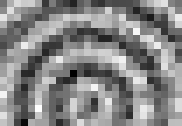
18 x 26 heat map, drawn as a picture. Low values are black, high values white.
Average level on the scale: 50%. Odd rows or columns: none. Rings: centred on the bottom middle.
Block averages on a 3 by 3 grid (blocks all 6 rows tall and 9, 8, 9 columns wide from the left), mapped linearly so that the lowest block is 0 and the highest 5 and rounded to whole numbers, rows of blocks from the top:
302 | 223 | 253
